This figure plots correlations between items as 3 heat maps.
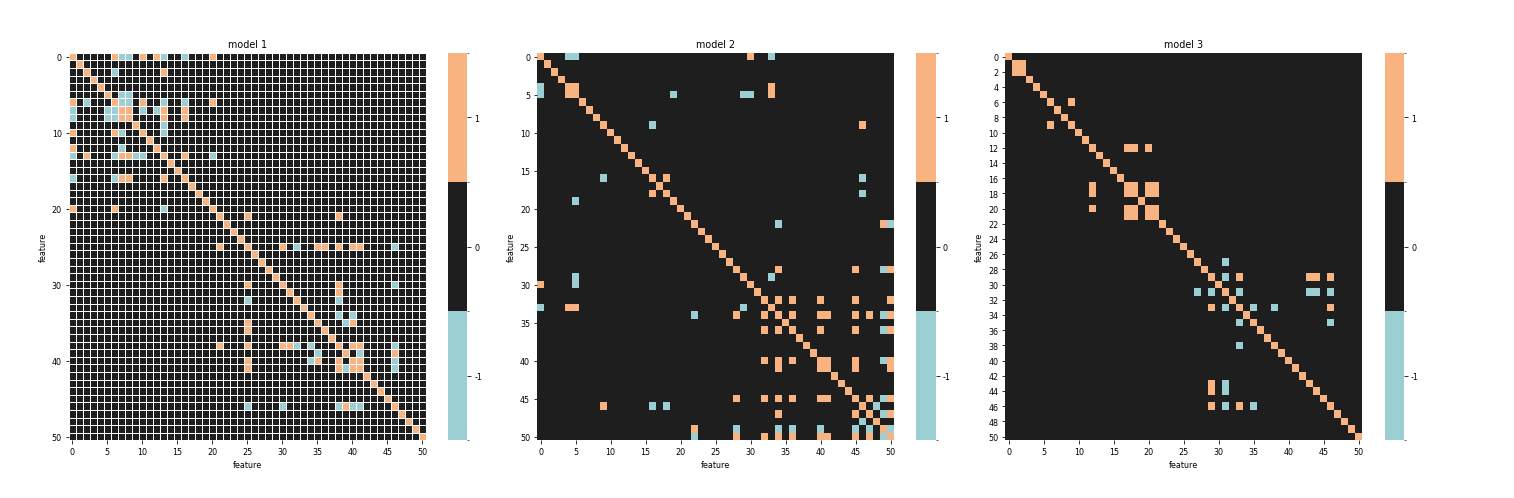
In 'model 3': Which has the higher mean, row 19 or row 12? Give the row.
12
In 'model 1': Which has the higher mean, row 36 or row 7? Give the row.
36
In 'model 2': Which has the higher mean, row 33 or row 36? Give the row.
36
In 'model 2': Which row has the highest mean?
45
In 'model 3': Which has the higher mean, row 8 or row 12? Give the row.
12
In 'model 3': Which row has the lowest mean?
31
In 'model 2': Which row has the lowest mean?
49
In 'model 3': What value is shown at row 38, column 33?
-1
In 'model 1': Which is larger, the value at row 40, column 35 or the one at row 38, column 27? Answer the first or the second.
the first
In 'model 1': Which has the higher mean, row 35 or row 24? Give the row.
35
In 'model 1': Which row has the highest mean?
25
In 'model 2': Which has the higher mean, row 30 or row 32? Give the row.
32
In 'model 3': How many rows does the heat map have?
51
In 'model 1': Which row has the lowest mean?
46
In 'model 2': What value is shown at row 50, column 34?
1
